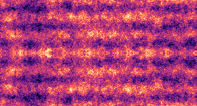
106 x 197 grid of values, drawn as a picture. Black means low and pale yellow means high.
No row or column stands out. The histogram is bell-shaped. It is mirror symmetric from top to bottom. Horizontal stripes repeat 6 times down the table.
